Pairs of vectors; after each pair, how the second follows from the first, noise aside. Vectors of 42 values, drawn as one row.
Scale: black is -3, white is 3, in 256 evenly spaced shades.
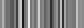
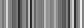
wrapped around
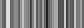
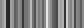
negated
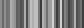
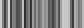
wrapped around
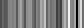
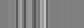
partly zeroed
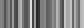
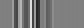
partly zeroed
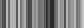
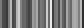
sign-scrambled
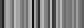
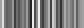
negated
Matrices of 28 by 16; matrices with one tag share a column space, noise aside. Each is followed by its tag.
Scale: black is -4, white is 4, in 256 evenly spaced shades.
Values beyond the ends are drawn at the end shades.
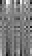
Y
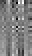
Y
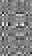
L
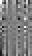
Y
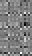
L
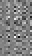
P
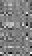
L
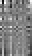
Y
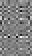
P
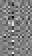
P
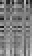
Y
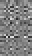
P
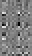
L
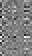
P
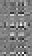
L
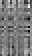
Y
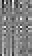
Y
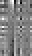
Y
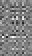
P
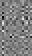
P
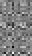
L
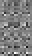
L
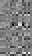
L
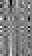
Y
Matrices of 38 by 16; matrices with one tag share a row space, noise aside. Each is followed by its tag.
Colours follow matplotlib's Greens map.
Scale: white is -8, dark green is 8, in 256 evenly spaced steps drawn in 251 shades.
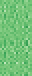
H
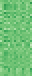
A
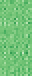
H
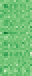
A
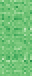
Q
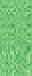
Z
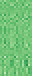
H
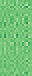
H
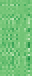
Z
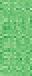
A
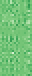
Z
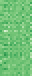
A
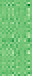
Z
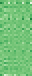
A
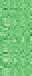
A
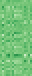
Q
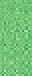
H
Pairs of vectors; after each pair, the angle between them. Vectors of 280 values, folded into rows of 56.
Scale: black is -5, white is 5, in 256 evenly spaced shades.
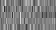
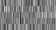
nearly opposite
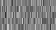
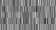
partly aligned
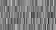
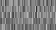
orthogonal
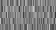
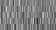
partly aligned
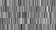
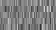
partly aligned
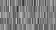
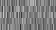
orthogonal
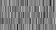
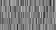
nearly parallel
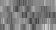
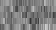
nearly parallel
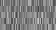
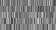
nearly parallel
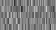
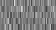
nearly opposite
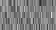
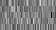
nearly opposite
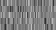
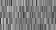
partly opposed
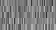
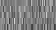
nearly opposite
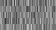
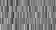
orthogonal
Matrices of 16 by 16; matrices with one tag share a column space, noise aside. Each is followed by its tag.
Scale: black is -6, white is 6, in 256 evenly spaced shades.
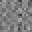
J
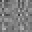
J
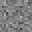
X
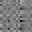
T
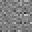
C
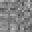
J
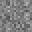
X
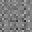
T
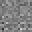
X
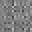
X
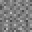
T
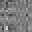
J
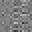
C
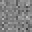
X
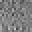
J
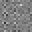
C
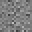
C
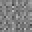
X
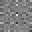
C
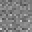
T
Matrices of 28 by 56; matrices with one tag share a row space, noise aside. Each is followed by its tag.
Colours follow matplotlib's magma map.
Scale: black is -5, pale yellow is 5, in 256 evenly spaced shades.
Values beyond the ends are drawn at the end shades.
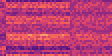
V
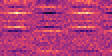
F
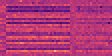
V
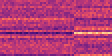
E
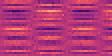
F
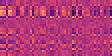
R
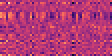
R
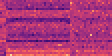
V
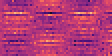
F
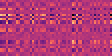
R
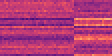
E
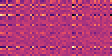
R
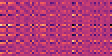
R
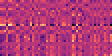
R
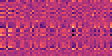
R
